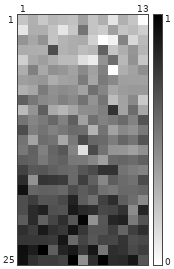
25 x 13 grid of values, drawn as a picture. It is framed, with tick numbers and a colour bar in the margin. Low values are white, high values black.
No single row or column stands out from its neighbours. The top right is the ninth with the lowest average. There is an overall slope up to the bottom. There are no regular stripes.
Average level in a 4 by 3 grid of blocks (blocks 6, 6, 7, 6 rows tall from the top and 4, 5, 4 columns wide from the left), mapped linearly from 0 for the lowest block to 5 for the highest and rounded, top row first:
1 0 0 | 2 2 2 | 3 3 3 | 5 5 5
